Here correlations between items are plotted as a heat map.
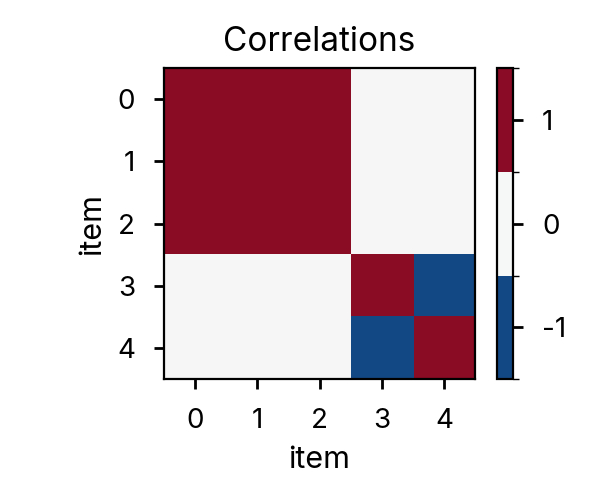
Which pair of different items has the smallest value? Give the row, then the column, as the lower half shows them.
4, 3
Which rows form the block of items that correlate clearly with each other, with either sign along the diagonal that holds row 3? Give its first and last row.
3 to 4
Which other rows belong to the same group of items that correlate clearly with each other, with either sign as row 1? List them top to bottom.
0, 2
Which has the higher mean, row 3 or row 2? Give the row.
2
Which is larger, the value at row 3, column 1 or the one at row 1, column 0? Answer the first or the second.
the second
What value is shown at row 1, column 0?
1
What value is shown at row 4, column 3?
-1
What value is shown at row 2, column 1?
1
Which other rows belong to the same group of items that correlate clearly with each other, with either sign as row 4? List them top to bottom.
3
